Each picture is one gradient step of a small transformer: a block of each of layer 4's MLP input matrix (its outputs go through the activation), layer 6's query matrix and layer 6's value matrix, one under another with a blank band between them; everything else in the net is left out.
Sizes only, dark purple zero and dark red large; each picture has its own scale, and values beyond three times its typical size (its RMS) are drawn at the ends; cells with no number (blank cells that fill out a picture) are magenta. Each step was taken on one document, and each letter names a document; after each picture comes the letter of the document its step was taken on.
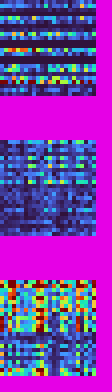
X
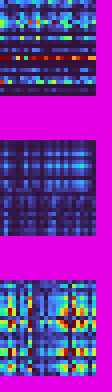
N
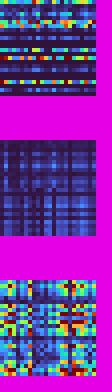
N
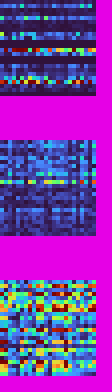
X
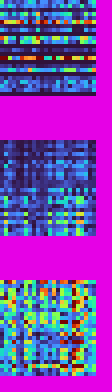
N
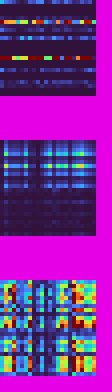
N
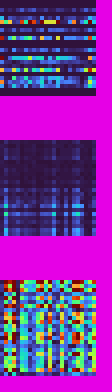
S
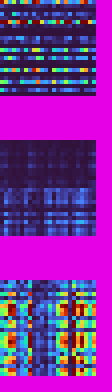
N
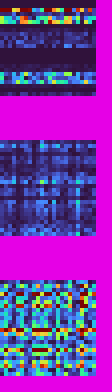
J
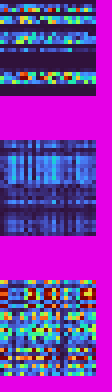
J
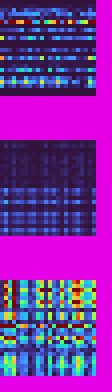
S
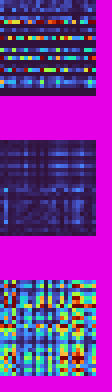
S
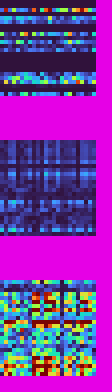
J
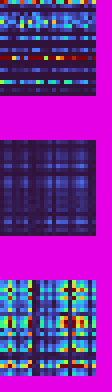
N
